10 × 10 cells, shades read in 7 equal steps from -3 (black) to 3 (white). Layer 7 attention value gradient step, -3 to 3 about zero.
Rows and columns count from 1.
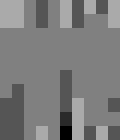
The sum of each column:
-1 -2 0 -1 0 -6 1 0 0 0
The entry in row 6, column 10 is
0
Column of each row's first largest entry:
1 1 1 1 1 1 1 7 7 4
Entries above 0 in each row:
5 4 0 0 0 0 0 1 1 3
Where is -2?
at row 9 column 6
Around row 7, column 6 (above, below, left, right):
-1 -1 0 0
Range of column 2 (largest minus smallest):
2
